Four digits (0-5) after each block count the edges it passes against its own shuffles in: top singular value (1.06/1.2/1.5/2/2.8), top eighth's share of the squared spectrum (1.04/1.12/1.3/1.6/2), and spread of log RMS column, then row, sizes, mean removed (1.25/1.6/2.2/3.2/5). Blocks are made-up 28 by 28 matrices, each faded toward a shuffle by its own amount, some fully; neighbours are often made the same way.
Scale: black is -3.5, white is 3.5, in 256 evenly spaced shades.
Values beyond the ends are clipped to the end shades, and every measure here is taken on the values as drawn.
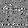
3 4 0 1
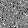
0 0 0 0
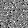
0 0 0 0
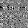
3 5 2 2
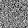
1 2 0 0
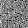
0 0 0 0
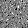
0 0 0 0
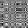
4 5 3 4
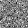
2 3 0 1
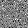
2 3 0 0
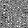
2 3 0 0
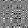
3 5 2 3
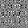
3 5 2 2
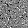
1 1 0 0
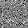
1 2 0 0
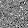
0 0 0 0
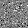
0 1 0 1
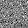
0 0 0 0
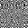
3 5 2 2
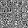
3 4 1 2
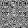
3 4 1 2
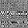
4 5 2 3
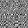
3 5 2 2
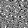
3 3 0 1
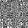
3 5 2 2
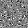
2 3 0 1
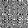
3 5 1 2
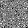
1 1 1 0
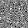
3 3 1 1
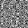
3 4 2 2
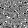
1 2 0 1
